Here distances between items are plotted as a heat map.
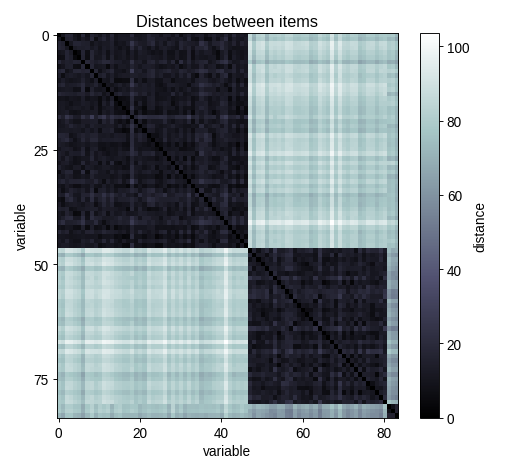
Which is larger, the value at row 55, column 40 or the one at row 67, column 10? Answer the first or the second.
the second
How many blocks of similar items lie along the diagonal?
3
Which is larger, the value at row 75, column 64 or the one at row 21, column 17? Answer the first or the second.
the first
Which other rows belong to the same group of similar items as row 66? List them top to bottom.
47, 48, 49, 50, 51, 52, 53, 54, 55, 56, 57, 58, 59, 60, 61, 62, 63, 64, 65, 67, 68, 69, 70, 71, 72, 73, 74, 75, 76, 77, 78, 79, 80
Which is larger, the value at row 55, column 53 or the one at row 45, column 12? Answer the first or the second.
the first
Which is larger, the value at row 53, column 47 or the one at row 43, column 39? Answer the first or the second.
the first
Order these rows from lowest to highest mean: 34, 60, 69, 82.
34, 60, 69, 82
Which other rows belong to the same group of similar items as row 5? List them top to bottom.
0, 1, 2, 3, 4, 6, 7, 8, 9, 10, 11, 12, 13, 14, 15, 16, 17, 18, 19, 20, 21, 22, 23, 24, 25, 26, 27, 28, 29, 30, 31, 32, 33, 34, 35, 36, 37, 38, 39, 40, 41, 42, 43, 44, 45, 46
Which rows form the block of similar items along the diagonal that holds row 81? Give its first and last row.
81 to 83
